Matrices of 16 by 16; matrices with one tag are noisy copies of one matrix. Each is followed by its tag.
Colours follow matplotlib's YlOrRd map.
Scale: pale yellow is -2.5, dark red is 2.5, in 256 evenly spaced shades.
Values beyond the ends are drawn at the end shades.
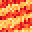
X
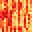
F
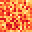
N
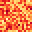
N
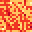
N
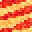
X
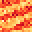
X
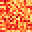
N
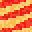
X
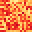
N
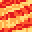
X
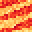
X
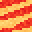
X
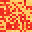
N
